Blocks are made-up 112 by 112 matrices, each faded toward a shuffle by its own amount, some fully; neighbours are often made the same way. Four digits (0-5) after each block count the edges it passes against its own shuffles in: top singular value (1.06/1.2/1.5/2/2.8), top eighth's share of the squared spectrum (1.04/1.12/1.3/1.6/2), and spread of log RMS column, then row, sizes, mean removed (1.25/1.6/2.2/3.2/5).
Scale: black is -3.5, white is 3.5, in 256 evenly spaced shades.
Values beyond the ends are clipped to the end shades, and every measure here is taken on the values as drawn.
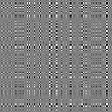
5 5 5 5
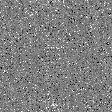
3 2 0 0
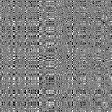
5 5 4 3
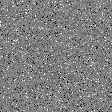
0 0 0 0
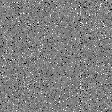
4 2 1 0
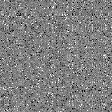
4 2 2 1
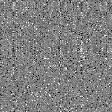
4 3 2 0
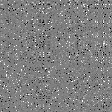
4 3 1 1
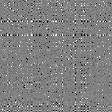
5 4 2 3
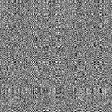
5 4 3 3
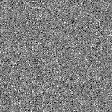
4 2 1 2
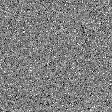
3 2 0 1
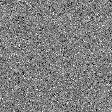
3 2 1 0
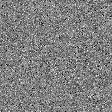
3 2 0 0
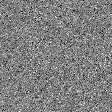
0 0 0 0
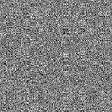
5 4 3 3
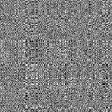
5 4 3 3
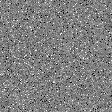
3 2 0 0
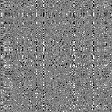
5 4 3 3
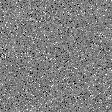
2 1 0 0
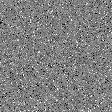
2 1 0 0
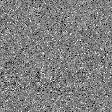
3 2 1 1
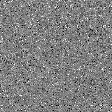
3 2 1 1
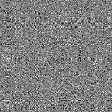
4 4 2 3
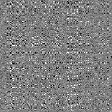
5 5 3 3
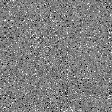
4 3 2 2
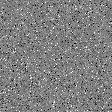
0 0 0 0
